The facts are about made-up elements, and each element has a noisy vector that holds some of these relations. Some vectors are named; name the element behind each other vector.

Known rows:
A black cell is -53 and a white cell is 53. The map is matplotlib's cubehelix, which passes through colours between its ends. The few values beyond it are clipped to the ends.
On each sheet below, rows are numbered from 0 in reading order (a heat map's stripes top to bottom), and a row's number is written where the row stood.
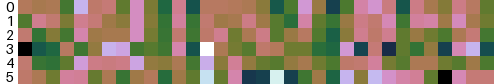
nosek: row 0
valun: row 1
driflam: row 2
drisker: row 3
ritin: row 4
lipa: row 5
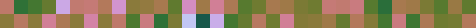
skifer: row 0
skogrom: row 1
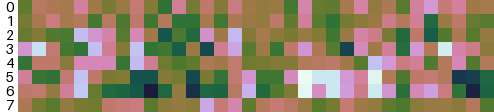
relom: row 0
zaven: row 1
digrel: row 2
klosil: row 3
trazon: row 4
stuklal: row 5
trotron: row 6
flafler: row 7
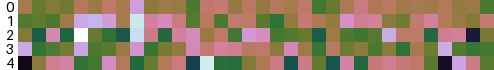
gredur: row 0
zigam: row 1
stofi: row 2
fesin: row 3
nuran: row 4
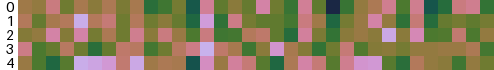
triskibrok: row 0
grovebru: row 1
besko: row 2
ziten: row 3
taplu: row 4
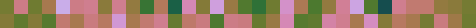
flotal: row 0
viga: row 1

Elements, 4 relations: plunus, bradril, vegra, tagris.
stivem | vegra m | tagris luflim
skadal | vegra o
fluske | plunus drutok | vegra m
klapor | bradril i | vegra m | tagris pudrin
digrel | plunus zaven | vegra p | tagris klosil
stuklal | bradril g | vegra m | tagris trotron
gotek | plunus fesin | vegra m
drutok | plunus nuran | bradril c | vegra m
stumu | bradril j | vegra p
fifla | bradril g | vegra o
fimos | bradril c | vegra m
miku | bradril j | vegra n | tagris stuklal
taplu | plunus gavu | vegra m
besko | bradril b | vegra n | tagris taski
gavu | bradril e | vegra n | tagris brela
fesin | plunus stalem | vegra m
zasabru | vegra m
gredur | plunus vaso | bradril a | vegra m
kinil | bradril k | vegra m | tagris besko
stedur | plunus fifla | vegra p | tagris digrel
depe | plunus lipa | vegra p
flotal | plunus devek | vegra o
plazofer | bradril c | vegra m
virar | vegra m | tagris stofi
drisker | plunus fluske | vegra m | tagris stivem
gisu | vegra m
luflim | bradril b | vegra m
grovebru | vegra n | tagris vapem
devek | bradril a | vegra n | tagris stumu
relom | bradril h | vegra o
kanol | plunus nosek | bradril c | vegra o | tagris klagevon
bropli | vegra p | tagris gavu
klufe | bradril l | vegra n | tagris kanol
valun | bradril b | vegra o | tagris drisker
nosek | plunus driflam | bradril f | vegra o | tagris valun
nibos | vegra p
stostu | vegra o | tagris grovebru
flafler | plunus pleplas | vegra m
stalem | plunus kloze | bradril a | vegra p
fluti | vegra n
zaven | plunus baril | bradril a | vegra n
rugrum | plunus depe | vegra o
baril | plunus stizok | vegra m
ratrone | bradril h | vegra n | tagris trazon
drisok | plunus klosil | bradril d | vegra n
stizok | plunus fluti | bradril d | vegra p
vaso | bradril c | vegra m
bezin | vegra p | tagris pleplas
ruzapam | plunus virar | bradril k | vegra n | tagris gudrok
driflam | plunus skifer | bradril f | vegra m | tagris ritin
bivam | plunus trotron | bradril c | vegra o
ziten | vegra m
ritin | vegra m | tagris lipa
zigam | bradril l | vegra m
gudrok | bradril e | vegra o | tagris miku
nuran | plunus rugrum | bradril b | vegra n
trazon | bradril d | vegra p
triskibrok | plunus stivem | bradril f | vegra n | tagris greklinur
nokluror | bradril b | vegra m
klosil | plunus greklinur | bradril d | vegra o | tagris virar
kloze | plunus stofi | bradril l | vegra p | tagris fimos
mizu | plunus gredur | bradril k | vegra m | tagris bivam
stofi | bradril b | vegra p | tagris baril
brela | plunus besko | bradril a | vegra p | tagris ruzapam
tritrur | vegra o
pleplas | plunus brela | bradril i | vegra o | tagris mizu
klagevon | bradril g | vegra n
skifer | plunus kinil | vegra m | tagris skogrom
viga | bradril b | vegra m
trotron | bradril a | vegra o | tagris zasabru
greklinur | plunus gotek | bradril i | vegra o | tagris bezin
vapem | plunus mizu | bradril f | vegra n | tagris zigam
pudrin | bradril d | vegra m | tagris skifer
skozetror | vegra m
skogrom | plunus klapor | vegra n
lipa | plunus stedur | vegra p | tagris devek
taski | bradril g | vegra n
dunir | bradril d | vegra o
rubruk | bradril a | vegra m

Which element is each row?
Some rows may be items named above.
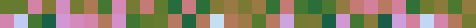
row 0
devek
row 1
greklinur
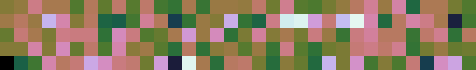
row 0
zaven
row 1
gudrok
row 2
stumu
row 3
devek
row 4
drutok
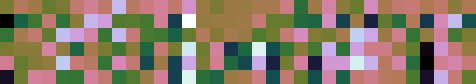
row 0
luflim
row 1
drisker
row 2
stizok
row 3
depe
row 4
stedur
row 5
nuran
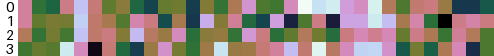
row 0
stuklal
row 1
stedur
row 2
kinil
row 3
bropli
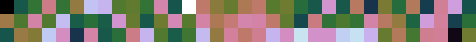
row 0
drisker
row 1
stalem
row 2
brela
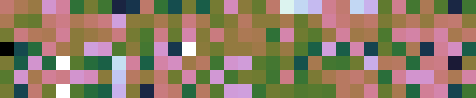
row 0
miku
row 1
plazofer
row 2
relom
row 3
fluske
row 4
stofi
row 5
bivam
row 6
kloze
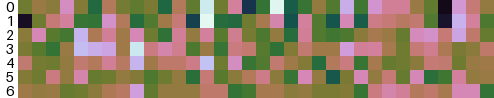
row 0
depe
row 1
nuran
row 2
pleplas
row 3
zigam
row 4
baril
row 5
ratrone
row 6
pudrin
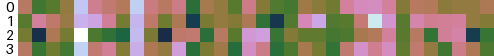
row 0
vaso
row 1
dunir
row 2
kloze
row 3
kinil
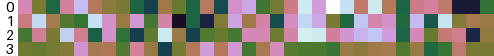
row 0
zasabru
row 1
drisok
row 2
ruzapam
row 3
bezin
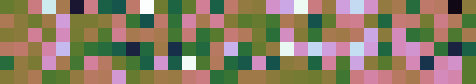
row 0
gavu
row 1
stostu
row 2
besko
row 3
trotron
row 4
rugrum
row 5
pudrin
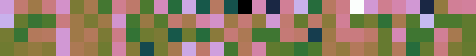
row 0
fifla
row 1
gotek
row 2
klufe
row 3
bezin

